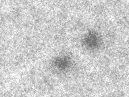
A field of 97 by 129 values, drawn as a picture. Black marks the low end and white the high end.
Grain: blotchy. Odd rows or columns: none. Mirror symmetry: none. Stripes: none. Average level on the scale: 80%. Dips: two.
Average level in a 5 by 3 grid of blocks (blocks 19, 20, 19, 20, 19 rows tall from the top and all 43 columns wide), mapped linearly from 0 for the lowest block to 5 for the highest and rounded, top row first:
4 4 4 | 4 3 2 | 4 3 1 | 5 0 4 | 5 4 4
